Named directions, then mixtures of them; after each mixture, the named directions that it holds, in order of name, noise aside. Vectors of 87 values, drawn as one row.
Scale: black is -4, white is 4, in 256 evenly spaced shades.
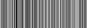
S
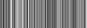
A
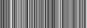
A, S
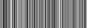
A, S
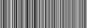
A, S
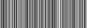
A, S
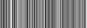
A, S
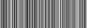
A, S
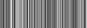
A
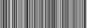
A, S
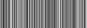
A, S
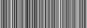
A, S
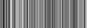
A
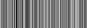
S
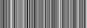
A, S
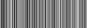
A, S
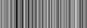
A, S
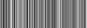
A, S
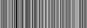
S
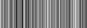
A, S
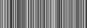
A, S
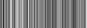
A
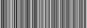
A, S
